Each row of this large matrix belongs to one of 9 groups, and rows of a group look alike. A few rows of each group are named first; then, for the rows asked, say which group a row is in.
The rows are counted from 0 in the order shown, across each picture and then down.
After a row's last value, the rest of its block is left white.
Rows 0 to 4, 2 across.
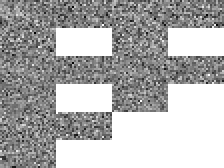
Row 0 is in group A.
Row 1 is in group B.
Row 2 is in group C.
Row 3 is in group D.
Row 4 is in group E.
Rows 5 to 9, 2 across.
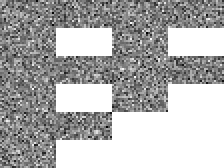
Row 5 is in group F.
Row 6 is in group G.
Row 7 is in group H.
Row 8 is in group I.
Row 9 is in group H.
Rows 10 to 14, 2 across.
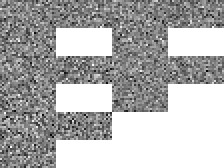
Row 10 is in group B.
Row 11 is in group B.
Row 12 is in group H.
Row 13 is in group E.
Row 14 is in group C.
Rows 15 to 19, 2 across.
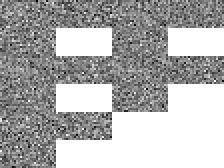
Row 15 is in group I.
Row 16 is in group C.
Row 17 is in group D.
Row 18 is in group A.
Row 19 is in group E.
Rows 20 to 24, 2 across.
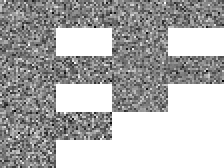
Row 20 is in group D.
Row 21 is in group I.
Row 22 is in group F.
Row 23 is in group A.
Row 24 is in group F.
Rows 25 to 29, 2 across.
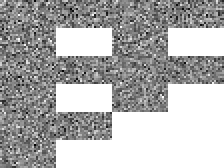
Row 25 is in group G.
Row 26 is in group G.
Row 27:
E
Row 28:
F
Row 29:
G
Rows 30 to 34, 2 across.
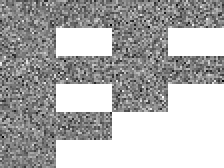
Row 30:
H
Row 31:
E
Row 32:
E
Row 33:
B
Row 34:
C
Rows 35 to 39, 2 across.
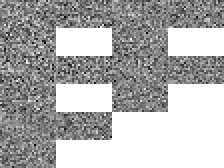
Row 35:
B
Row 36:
A
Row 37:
C
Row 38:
C
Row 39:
A
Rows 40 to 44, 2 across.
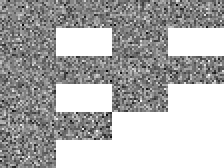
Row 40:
E
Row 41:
C
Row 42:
H
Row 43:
D
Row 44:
D
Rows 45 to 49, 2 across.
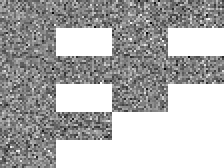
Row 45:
D
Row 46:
G
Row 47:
F
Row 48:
D
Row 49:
B
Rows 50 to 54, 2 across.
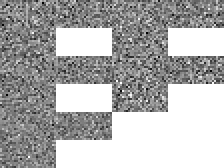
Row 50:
C
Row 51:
B
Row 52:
C
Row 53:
B
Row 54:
D
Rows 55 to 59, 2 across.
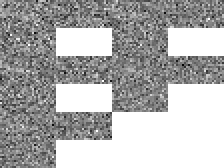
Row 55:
B
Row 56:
D
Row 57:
A
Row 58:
G
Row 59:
D
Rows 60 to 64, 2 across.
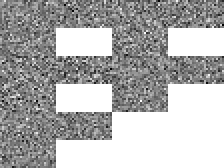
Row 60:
G
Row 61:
H
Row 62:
H
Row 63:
D
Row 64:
E
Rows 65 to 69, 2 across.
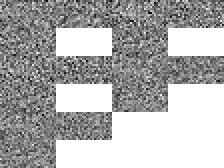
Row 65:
H
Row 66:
C
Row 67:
C
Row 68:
B
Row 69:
C
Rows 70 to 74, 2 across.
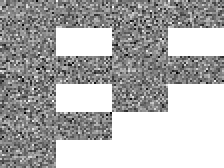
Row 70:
E
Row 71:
E
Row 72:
C
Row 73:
A
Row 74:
C
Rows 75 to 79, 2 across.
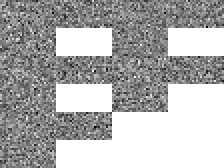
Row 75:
F
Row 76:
D
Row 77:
G
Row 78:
I
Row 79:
I
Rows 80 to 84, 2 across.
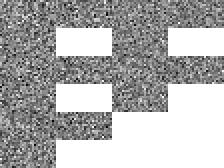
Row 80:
G
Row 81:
E
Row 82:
E
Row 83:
F
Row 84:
A
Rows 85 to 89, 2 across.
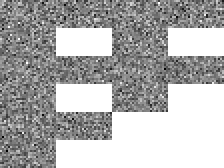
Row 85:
G
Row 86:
G
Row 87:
I
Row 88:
F
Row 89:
C
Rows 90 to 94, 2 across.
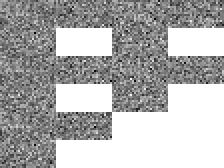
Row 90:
A
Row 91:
B
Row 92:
A
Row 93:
C
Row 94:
A
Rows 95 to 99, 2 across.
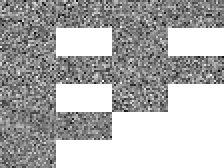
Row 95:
C
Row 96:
B
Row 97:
E
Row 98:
H
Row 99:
A
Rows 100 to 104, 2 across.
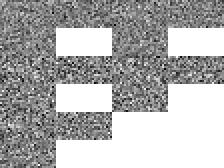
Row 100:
F
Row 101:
C
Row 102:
C
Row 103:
H
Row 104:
C
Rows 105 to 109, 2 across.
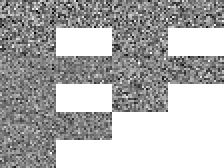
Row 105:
C
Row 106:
E
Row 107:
D
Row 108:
I
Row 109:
F
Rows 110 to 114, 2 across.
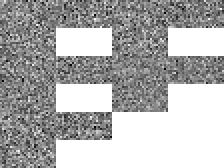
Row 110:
G
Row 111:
F
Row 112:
C
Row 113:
D
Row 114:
B
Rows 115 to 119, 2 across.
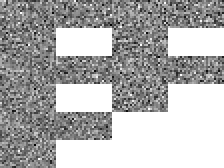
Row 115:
D
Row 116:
I
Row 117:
A
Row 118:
H
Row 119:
A
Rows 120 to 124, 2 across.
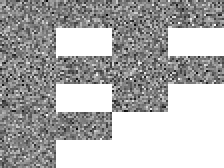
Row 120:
H
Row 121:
E
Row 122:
E
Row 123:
E
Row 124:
G
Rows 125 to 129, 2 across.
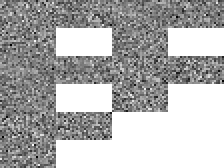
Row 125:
I
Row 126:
A
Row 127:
D
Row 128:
H
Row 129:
C
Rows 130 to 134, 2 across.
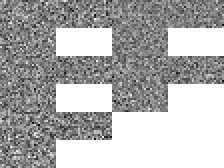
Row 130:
G
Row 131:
A
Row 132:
F
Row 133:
H
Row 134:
B
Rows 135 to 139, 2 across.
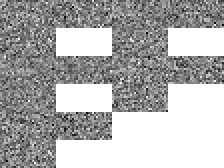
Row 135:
F
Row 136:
A
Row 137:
D
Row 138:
I
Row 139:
F
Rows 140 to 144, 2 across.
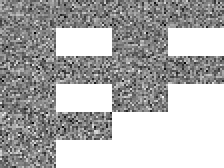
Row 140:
A
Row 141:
C
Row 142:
C
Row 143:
F
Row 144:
G
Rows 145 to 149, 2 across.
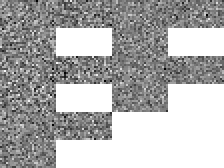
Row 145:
I
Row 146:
G
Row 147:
F
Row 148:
F
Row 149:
D
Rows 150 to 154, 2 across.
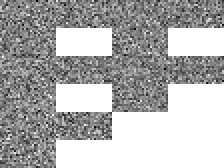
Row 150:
E
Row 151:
H
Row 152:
B
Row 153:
D
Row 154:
I
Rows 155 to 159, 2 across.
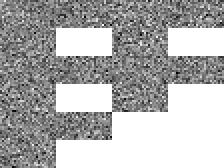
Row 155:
A
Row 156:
B
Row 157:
H
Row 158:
H
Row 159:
H
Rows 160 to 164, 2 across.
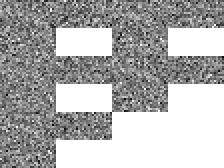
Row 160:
H
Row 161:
B
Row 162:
B
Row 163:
H
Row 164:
F
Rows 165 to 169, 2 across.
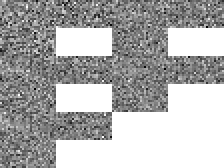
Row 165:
I
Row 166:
D
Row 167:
A
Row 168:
D
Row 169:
A
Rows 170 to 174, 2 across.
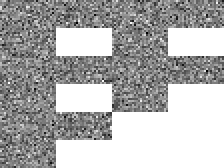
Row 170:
E
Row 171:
G
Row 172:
B
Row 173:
I
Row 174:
D
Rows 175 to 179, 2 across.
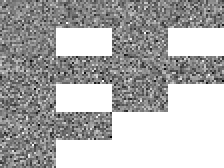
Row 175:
E
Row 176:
H
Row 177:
A
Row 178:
D
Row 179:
I
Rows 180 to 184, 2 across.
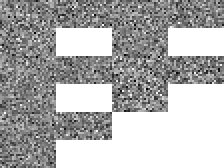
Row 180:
A
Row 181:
E
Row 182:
I
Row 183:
B
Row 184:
D
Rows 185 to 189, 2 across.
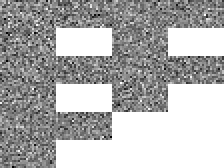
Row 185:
B
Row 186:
G
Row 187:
C
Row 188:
F
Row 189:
A
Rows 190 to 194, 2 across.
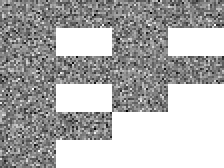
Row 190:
B
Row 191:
B
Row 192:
C
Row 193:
F
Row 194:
G
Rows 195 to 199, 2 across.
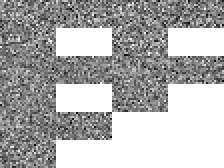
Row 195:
G
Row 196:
H
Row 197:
F
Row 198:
D
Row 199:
A
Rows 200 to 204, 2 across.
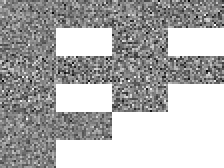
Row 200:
D
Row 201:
A
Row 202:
C
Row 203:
I
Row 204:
I
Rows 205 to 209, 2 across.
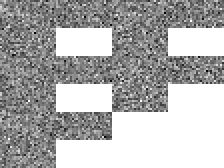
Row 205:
A
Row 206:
F
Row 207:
D
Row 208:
I
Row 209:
B
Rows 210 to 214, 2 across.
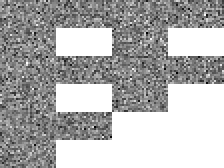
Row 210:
B
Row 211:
G
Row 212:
I
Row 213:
D
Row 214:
A
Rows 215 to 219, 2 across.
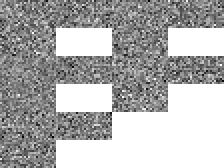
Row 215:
H
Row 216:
E
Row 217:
G
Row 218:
B
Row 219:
C
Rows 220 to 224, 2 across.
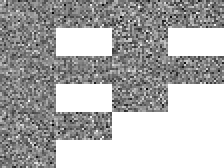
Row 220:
D
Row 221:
I
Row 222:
D
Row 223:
A
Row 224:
D
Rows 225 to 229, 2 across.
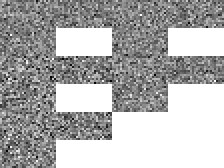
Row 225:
B
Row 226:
E
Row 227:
I
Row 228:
B
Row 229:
B
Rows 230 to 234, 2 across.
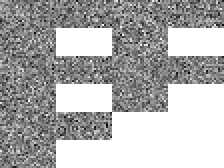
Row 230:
A
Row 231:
B
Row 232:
D
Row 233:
G
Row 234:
G
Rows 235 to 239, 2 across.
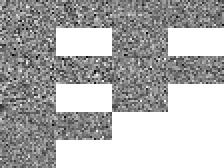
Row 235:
E
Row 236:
A
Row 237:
I
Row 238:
I
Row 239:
D
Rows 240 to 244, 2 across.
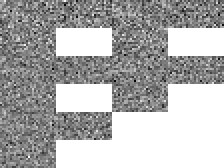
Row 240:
G
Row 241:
A
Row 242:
F
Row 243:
C
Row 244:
D
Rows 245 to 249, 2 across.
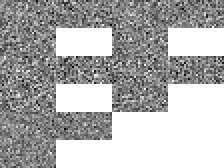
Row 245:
I
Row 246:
G
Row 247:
G
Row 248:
C
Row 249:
F
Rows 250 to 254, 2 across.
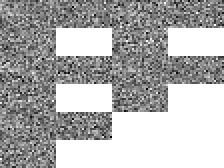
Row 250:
A
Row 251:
I
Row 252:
C
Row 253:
A
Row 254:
A
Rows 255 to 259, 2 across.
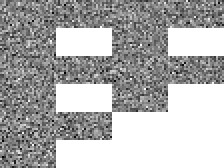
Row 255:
F
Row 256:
D
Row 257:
D
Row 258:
C
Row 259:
E
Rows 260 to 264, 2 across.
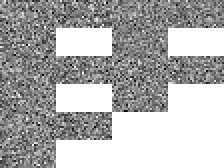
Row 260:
D
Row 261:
E
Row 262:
H
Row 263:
E
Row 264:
I
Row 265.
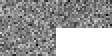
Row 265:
H
